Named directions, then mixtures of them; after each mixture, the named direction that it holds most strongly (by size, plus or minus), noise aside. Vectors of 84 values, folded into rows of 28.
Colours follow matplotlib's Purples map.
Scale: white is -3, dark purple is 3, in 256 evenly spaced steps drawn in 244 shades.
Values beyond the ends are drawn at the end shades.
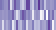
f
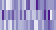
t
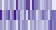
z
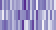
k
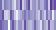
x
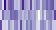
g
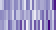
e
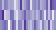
x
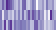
t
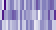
g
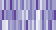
g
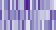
z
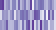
e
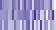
e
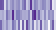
e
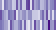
e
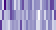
g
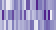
t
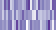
e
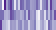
g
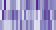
t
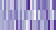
e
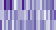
g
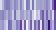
e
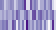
e
